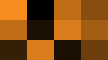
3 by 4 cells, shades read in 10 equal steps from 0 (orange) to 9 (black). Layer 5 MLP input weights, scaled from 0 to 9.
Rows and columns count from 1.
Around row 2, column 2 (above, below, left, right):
9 1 2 1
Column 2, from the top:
9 8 1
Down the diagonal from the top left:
0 8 8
